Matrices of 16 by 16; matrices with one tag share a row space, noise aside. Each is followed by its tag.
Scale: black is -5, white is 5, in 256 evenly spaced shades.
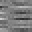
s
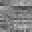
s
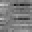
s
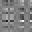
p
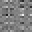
p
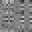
p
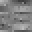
s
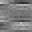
s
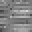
s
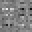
p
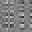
p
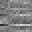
s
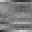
s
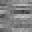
s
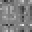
p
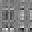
p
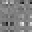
p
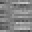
s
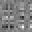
p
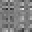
p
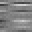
s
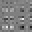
p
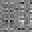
p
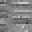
s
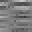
s
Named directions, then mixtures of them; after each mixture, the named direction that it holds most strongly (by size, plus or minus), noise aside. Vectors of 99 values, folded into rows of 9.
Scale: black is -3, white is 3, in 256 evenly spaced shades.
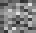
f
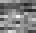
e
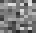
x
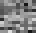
e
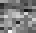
e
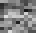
e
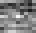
e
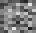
f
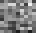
x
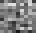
x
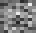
f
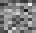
f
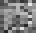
f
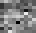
e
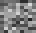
f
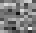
x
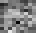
f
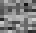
e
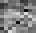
f
